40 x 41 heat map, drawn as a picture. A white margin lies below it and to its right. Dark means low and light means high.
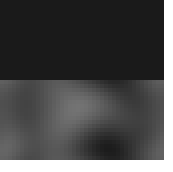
The table splits into 2 rows of 1 panel. Panel 1,1: very low, flat. Panel 2,1: low, smooth.
